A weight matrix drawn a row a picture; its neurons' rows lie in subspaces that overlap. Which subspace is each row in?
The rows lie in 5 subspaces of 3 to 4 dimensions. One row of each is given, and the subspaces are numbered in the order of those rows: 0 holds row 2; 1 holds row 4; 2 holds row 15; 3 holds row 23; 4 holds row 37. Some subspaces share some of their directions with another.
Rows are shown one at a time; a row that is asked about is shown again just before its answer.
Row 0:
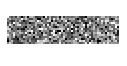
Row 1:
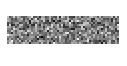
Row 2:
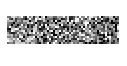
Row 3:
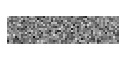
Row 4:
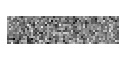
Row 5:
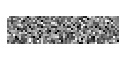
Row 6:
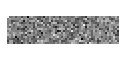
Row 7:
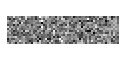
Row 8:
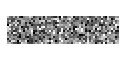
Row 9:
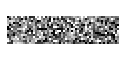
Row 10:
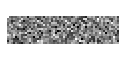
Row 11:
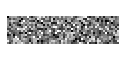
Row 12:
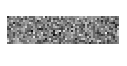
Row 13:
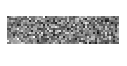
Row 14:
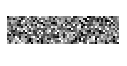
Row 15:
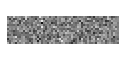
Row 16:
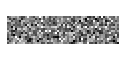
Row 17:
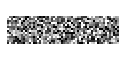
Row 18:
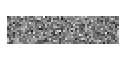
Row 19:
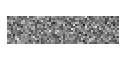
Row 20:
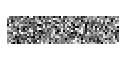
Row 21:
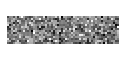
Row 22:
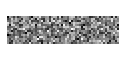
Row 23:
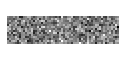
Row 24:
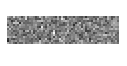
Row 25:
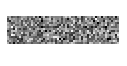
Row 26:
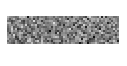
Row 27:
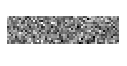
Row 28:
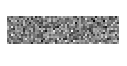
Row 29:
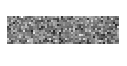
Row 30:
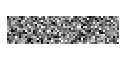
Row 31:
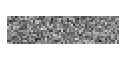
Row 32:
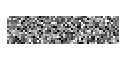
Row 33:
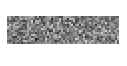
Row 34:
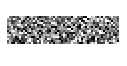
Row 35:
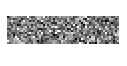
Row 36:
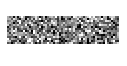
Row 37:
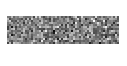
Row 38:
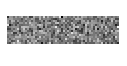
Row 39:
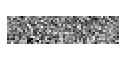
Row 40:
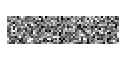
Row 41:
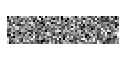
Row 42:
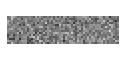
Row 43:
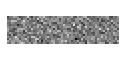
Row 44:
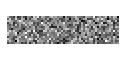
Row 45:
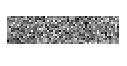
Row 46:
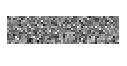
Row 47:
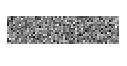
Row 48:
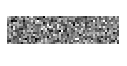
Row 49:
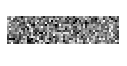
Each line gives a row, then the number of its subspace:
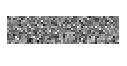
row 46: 1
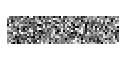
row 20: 3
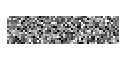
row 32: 2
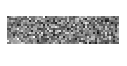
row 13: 0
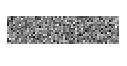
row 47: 1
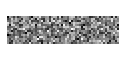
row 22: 0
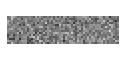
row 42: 1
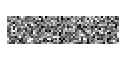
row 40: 4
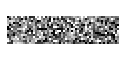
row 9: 4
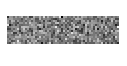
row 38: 3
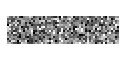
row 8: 3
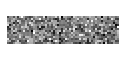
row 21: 3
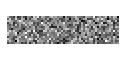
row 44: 2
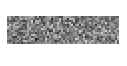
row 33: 4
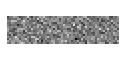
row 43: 4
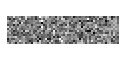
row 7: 2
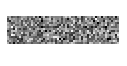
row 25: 4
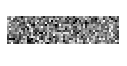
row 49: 1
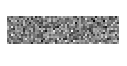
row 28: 4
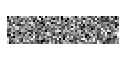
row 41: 4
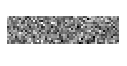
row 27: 4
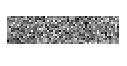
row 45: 0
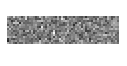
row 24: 2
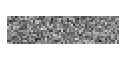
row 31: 4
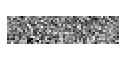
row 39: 1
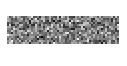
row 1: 0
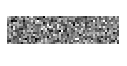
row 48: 4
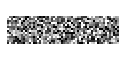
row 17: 2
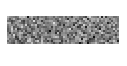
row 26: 2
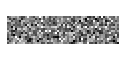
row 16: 4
